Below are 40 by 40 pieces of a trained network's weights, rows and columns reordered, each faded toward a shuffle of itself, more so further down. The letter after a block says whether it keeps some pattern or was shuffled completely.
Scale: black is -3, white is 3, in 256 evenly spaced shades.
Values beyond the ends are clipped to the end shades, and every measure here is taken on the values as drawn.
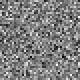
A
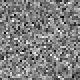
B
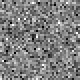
B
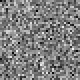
B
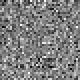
A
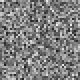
B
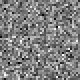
B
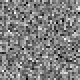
B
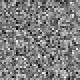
A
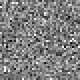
B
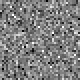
B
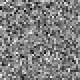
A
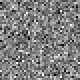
B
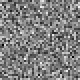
B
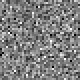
B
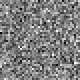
A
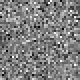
B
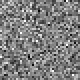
B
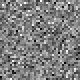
A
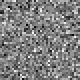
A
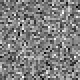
B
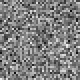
A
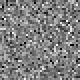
B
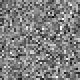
A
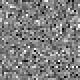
A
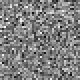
B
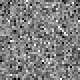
B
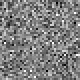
A
